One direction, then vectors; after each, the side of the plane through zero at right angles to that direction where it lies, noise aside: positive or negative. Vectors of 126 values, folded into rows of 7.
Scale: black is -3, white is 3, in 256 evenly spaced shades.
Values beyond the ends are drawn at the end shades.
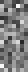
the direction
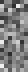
positive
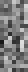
negative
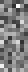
positive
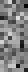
positive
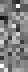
positive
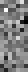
negative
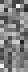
positive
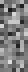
negative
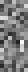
negative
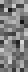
negative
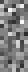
positive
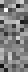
negative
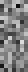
negative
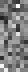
positive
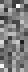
positive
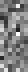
positive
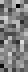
negative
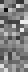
positive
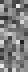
positive
